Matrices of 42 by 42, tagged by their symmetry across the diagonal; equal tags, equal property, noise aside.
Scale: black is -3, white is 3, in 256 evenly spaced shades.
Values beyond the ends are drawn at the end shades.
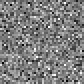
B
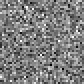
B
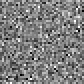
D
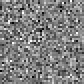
D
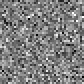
B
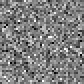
B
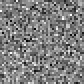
B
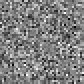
D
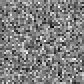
D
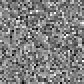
D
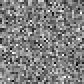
D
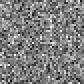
B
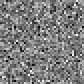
B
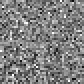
B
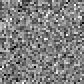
D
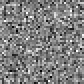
D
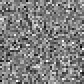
B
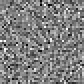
D
